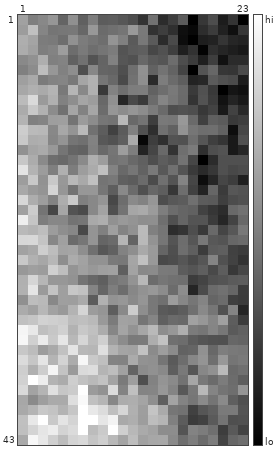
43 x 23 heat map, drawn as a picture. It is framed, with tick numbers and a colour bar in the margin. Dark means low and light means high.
Slope: up to the bottom left. Ninth with the highest average: bottom left. Odd rows or columns: none. Mirror symmetry: none. Ninth with the lowest average: top right.
